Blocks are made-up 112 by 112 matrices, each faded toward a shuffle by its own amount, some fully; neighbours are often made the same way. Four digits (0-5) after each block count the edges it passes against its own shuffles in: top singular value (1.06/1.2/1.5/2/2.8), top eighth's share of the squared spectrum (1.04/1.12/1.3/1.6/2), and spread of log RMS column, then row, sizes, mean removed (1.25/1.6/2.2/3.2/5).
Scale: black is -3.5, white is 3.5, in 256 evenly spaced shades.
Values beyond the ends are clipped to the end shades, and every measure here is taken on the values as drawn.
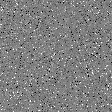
0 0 0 0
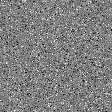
0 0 0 0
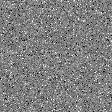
0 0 0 0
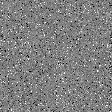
2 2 1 0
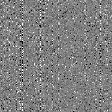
4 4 3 1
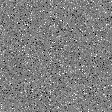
2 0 0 0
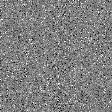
1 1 2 0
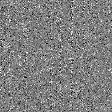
1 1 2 0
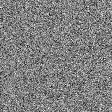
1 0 0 0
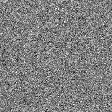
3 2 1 0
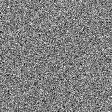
2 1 0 0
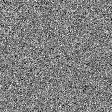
0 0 0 0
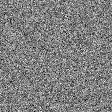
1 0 0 0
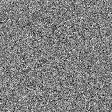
2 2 0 0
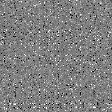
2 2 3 2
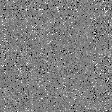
2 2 2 2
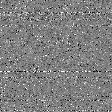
2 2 0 3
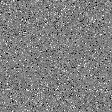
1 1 0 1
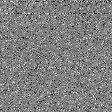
2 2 0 2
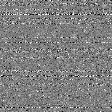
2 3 0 4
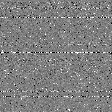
3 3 0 3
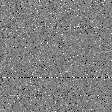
3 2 0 2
